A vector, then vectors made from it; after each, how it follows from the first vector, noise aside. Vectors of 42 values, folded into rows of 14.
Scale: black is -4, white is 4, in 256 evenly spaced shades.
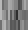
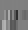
partly zeroed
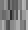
reversed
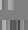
partly zeroed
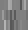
partly zeroed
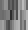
reversed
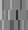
partly zeroed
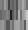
reversed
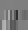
partly zeroed
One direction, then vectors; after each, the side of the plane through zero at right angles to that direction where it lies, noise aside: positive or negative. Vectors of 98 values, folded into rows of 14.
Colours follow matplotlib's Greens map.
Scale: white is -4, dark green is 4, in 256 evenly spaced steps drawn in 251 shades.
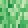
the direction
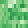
negative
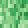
negative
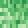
negative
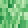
positive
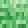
positive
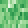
negative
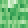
negative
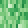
negative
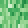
negative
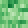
positive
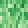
negative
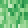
negative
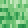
positive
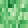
positive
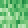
negative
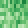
negative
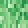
negative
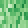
negative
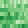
positive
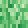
positive
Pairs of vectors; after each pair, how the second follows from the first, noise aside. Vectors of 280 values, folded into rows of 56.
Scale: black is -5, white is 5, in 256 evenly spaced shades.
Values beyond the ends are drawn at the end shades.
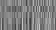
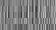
wrapped around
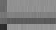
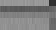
reversed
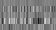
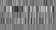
reversed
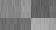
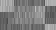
wrapped around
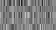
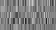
wrapped around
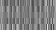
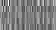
reversed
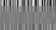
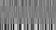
reversed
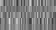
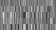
wrapped around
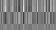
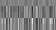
reversed
